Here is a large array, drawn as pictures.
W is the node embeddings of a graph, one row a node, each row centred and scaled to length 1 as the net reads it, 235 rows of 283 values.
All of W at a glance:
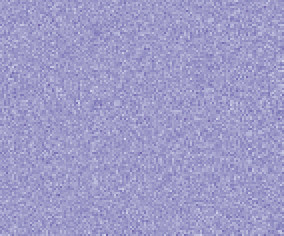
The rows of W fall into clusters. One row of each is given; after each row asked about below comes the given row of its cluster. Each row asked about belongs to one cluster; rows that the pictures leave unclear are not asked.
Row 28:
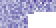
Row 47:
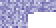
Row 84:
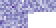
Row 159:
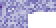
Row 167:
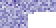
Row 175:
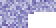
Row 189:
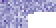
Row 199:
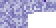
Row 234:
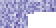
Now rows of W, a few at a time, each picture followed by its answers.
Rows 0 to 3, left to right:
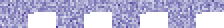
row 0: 47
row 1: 175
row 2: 234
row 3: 199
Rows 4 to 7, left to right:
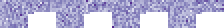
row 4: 28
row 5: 199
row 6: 175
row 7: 159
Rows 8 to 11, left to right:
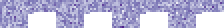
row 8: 159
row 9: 199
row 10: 47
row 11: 28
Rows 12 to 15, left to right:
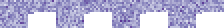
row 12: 47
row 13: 159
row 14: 234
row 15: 175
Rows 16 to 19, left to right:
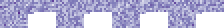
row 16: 47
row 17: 167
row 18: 199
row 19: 167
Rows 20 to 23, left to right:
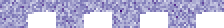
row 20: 199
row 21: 189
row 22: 47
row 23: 175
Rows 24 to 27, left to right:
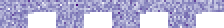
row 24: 84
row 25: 84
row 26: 175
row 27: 234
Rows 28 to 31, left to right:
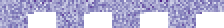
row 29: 199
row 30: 84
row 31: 28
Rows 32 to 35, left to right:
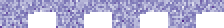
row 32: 175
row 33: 175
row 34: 189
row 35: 175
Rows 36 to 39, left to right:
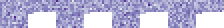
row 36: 159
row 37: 84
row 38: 84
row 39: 234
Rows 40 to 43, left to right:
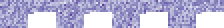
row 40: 47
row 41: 28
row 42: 234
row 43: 159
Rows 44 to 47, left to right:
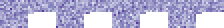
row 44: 84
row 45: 175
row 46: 28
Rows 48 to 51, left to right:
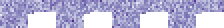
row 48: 234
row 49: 189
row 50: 175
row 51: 234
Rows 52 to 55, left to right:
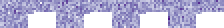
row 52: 28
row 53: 189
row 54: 234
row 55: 159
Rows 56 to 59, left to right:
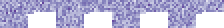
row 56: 28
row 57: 159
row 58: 84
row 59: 167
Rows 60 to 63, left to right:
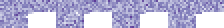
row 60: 84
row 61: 159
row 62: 199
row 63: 28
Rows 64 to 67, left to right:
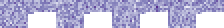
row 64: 47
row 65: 28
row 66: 159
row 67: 159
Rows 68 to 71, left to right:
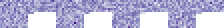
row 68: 47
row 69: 159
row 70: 84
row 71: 84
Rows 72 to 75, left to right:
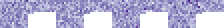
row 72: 234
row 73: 189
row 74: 28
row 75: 189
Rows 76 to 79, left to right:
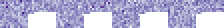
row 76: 189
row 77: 28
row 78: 199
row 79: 159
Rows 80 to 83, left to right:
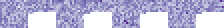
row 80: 159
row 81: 189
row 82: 167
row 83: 47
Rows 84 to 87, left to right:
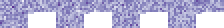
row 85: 159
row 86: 167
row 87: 159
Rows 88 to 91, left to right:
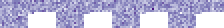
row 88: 167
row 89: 199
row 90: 199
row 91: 199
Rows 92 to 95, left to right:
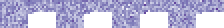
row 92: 159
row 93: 189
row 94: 167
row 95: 167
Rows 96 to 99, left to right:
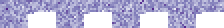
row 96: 189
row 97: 199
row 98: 199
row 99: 47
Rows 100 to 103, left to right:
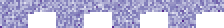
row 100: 175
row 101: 84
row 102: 175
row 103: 175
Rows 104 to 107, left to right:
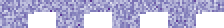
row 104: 175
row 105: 84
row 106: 28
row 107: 234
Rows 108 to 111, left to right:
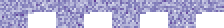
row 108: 84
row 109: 175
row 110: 47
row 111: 47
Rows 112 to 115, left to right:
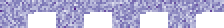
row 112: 167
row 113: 47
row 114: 28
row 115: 189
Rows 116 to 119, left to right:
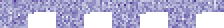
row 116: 167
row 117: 234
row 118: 234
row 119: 234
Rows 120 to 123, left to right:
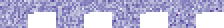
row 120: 47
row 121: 159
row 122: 84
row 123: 167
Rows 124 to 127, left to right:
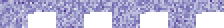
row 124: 189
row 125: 47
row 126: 159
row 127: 234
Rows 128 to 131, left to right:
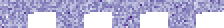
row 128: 47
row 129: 199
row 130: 175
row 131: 234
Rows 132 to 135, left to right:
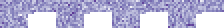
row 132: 167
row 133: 234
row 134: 159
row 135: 167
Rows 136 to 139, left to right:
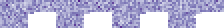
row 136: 175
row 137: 84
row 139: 84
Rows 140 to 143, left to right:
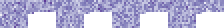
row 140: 234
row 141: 159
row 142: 199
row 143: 159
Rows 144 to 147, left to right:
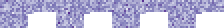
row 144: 199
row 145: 47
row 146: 199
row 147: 47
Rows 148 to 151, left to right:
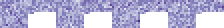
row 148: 175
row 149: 159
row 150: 159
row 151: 199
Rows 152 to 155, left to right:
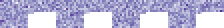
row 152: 84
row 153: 84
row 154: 167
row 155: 199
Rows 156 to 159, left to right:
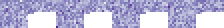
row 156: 189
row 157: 175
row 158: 47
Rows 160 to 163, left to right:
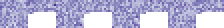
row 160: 159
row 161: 167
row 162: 175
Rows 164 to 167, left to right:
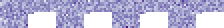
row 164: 28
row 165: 167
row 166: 199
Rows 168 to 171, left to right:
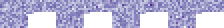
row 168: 199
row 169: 84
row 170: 199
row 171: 84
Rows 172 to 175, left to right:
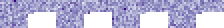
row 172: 167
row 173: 234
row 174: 159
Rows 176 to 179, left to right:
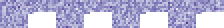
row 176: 159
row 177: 47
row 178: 47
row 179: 159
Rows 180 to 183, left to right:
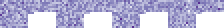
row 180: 47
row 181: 167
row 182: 199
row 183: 159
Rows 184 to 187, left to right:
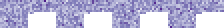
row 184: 199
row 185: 167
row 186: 28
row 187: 47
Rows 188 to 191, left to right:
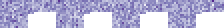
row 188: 189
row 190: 28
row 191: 199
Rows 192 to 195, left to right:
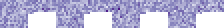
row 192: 159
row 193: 175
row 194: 47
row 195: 175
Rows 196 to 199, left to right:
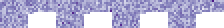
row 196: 159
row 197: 234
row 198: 84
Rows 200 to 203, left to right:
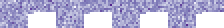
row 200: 28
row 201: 159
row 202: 47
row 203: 234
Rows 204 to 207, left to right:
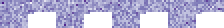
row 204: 189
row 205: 84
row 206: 175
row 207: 159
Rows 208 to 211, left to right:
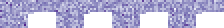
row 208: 167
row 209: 199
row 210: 199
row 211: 234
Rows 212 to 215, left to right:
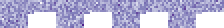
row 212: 234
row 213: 28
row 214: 175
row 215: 84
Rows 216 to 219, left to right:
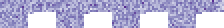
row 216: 199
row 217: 199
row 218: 84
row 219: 47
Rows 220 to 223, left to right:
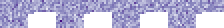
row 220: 167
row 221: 189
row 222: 199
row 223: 47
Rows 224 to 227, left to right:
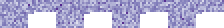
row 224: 175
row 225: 47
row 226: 47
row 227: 167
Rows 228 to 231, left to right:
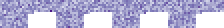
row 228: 175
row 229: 199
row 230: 167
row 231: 84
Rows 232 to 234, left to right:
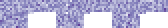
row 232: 84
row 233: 167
